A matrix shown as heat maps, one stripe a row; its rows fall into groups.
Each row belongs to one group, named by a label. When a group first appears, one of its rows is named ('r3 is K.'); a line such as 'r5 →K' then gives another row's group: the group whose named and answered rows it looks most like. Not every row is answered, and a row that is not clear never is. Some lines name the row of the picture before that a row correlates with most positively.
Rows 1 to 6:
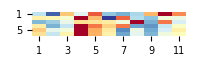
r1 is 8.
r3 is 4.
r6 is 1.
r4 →1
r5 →1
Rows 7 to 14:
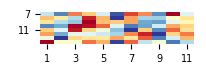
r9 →1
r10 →8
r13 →4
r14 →1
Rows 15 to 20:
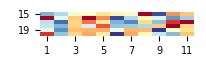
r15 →4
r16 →1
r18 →8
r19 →4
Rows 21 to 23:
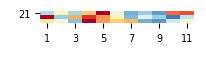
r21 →8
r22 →1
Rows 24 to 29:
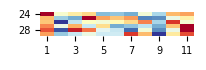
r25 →1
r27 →8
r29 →4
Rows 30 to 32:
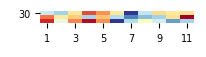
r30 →8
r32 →1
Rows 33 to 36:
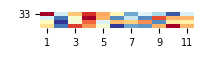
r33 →1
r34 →8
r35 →4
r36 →8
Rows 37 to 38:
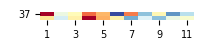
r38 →1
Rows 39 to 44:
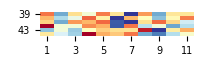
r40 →1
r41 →8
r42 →1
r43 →4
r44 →1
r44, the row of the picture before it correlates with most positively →38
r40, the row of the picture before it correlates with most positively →37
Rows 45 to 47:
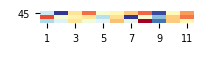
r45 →4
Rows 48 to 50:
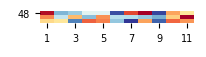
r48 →4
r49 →8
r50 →8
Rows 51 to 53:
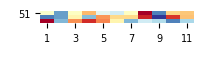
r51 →4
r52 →4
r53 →1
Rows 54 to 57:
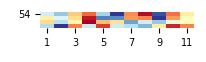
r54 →4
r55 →4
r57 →8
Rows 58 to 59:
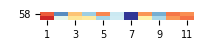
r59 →8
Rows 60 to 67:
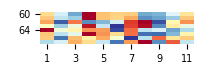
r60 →1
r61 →1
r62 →4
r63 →4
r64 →1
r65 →1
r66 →8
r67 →4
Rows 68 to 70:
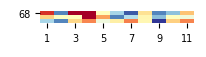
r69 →1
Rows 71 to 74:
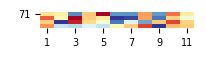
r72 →8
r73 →8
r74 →4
